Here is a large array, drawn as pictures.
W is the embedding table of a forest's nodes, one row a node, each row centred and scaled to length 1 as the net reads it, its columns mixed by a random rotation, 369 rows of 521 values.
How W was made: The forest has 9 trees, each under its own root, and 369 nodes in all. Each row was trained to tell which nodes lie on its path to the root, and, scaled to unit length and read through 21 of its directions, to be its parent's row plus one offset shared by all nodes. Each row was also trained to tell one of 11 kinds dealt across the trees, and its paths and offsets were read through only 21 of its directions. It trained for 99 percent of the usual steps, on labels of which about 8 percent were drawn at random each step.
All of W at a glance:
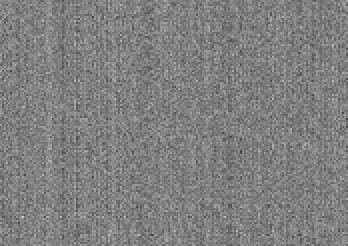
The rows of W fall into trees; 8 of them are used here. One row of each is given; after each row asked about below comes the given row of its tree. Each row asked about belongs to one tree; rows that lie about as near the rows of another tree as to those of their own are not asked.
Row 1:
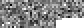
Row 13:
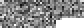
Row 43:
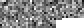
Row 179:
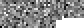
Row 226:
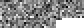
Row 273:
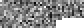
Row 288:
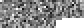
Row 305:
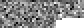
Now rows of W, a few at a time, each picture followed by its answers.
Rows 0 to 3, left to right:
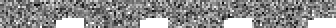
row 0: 13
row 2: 43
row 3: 305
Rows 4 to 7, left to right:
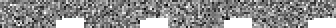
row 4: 1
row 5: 13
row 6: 13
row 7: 1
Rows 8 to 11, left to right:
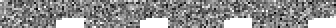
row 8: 1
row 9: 43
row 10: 226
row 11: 43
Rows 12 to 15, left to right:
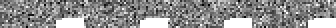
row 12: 43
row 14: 179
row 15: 288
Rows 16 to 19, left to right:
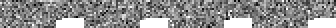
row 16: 179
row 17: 179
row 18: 179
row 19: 13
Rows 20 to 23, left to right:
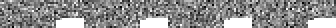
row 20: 179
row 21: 288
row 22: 1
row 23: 179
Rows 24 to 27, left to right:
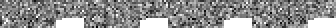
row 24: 1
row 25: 226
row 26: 226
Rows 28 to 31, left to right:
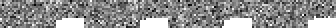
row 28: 179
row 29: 1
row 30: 226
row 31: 1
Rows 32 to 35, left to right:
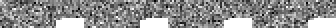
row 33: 43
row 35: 13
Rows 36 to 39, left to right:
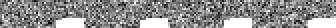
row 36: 43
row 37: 179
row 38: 288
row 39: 43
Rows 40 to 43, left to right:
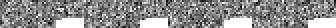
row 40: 43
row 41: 179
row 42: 1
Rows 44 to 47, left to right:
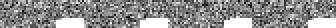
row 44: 288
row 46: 13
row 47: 179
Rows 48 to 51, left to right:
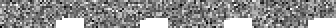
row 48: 226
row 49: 179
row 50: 305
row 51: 1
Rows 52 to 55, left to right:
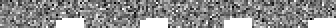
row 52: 226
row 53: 288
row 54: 43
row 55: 43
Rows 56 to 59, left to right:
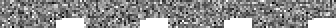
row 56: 43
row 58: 288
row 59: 179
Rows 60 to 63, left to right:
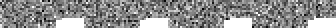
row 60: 288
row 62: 288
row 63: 179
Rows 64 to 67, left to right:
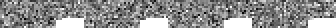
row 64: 226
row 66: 43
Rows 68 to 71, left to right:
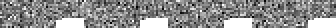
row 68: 226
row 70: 179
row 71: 288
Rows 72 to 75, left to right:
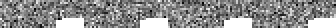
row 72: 179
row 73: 13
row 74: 273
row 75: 43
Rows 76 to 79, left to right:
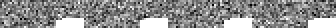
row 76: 226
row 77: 43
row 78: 13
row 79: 43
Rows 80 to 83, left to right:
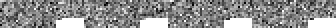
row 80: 179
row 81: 43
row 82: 13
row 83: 13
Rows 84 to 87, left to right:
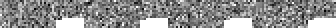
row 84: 1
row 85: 288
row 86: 226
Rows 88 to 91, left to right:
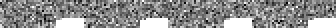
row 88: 288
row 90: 288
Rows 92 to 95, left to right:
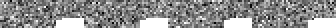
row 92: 226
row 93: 288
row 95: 226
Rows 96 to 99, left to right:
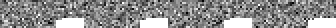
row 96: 43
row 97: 288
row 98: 179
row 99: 226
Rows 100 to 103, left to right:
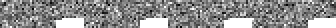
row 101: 13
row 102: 179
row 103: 179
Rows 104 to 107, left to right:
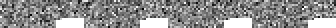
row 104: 43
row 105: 288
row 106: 43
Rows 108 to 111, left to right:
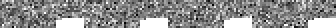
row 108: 1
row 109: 288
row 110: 1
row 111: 1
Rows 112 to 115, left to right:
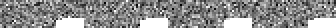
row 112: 226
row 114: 305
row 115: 13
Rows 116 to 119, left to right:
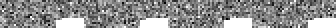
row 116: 43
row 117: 226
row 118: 13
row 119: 43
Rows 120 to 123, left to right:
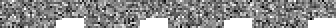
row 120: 226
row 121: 226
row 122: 226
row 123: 179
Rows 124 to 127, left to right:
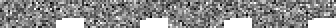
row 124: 179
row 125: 43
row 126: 288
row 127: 179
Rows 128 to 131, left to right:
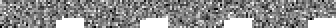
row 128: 179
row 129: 179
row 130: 305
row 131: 179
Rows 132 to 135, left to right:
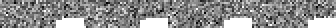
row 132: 179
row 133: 43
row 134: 1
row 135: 1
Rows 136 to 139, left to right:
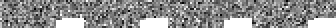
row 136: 305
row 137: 1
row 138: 288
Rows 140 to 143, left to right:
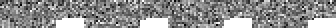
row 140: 288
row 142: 226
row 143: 226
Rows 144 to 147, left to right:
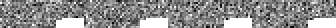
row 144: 179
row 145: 1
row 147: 179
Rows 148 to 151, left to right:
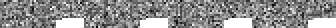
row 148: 226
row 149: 226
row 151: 43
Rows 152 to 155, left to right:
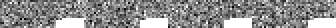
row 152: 226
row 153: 305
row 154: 43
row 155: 226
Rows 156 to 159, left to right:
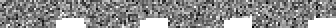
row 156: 305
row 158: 1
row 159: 179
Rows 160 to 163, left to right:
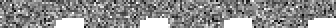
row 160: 226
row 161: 226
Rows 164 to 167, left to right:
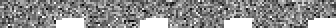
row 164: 305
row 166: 288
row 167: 179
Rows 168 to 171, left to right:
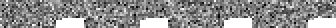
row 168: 305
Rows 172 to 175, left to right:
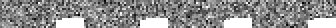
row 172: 1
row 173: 273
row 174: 226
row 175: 179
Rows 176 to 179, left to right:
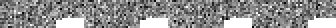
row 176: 226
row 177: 13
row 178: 13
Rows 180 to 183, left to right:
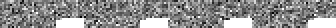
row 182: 43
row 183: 13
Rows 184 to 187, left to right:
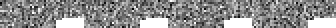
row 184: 288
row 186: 1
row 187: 1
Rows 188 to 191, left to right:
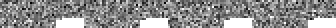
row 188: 288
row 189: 226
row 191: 179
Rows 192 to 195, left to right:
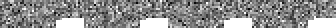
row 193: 288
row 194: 288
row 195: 305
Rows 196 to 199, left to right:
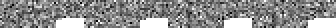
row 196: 226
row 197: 288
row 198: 43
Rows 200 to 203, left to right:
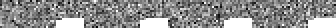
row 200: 226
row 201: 179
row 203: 288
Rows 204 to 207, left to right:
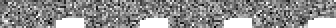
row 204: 43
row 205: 273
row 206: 273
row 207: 13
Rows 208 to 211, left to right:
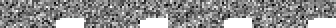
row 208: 43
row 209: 13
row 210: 43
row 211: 226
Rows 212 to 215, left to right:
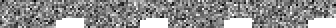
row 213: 305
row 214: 305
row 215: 13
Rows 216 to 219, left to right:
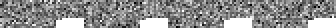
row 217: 179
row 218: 179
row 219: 226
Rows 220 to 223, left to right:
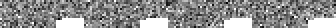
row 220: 179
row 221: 1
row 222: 288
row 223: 305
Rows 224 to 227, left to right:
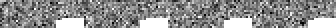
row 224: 179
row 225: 1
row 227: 13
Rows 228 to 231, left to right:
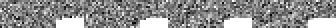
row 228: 1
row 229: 13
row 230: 13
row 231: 43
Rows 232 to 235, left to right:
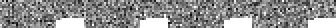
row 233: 305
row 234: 1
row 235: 288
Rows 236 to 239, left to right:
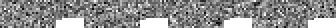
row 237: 179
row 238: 43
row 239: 288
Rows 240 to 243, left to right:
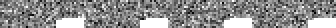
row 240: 43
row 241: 179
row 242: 13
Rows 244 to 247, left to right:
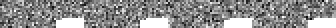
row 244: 179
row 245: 288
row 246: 288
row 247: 43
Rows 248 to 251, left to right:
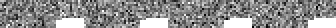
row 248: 305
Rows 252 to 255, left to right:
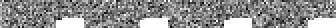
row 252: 13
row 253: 43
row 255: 226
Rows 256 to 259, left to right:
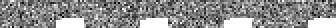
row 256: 43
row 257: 288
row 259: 43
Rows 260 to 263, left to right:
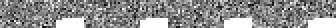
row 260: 1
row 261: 288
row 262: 179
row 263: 288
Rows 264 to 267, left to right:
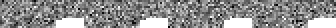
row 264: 179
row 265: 13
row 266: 226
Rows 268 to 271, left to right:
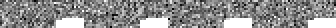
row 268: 1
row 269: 43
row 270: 305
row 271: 13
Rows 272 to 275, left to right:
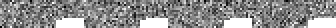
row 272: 226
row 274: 226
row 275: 1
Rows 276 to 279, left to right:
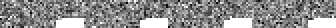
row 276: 226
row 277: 43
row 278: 226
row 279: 226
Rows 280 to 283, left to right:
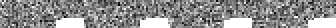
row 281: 273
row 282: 288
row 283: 226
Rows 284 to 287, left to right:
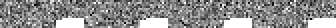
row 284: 13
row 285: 226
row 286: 226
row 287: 43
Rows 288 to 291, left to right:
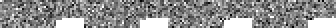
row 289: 43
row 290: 226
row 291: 179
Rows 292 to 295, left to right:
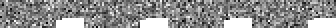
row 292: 1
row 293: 288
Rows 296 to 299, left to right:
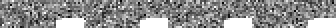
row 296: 1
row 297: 13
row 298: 43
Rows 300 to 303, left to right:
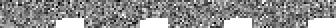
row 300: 226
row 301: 179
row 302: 226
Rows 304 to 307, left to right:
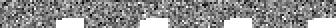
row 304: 13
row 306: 13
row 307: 43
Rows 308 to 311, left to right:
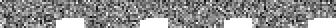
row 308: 288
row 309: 273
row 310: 13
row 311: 288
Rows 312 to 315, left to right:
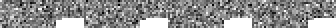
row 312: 288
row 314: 13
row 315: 43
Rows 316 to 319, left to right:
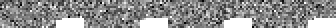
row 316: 288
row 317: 288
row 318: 179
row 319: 226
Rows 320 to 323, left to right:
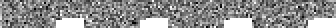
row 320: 305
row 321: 43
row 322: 179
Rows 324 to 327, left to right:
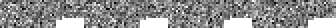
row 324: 288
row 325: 288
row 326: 13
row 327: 1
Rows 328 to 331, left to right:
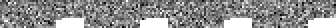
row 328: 43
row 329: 179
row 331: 43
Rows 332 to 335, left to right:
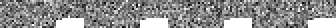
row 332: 226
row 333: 179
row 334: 288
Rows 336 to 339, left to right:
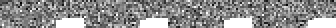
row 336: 288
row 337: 226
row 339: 273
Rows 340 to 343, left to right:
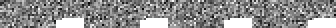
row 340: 288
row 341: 226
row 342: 1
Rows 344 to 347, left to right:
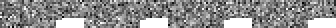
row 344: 226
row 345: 43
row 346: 179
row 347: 179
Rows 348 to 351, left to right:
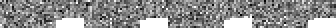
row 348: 288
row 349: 1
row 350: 1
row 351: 288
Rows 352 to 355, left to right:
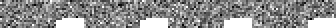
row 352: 179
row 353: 13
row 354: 288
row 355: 43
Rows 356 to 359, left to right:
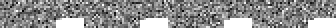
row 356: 288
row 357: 43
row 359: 13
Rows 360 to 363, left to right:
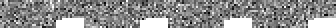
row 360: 1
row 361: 43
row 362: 1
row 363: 288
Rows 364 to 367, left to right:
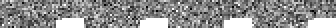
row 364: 1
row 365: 226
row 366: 43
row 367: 288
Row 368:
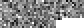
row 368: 179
